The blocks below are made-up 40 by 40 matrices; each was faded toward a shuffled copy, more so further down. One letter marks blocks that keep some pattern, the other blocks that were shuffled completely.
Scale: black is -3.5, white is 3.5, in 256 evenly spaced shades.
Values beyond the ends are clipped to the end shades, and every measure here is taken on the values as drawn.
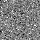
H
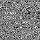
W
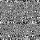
W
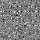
W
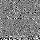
W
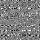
W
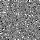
H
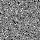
H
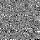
W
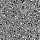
H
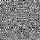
W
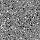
H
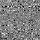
W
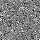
H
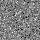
H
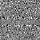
W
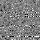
W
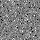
H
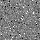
H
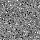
H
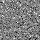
H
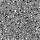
H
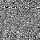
W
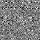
W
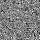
H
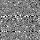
W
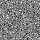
H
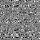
W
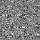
W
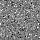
H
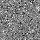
H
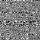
W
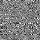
W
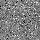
H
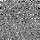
W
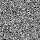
H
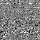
W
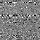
W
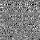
W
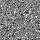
H
